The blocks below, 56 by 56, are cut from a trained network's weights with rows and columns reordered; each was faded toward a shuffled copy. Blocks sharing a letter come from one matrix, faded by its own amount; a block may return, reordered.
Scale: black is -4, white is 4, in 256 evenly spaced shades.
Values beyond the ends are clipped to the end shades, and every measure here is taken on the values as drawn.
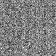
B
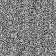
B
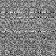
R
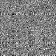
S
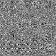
S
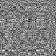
R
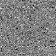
S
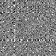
S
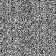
B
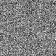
B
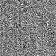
B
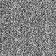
B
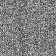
B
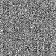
B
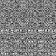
R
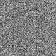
B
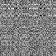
R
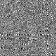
S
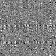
S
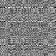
R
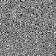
S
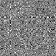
S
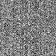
B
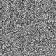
B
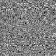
S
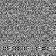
R
